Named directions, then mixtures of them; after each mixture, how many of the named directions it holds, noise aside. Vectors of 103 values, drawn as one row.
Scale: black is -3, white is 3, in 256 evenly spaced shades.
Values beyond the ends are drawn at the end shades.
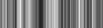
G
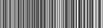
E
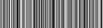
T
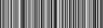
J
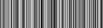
two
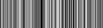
three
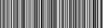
two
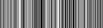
three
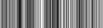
two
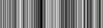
two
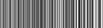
one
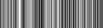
two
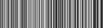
two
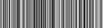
two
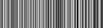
one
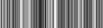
three
